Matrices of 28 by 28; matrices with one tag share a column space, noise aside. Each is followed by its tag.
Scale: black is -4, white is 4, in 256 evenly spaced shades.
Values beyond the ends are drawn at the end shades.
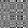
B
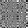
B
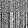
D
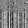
D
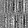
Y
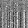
D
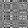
B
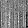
D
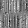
Y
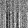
D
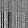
D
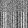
D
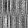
Y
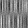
Y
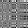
B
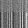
D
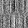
Y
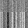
D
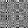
B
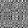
B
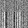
D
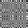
B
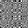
B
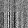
D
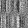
Y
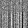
D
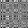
B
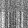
D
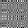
B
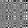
B
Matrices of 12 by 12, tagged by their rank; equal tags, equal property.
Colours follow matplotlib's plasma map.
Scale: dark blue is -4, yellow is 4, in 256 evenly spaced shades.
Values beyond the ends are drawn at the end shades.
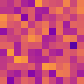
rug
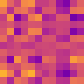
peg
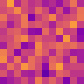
rug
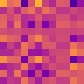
peg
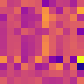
peg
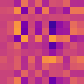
peg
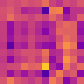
peg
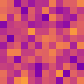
rug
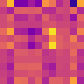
peg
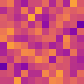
rug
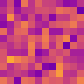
rug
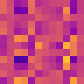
peg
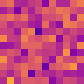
rug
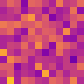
rug
